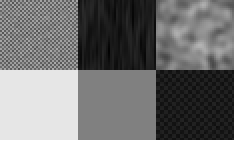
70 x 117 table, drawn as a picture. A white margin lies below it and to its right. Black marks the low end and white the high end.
The table splits into 2 rows of 3 panels. Panel 1,1: middling, checkered, strong in contrast. Panel 1,2: very low, streaked downward, faint in contrast. Panel 1,3: middling, blotchy. Panel 2,1: very high, flat. Panel 2,2: middling, flat. Panel 2,3: very low, checkered, faint in contrast.
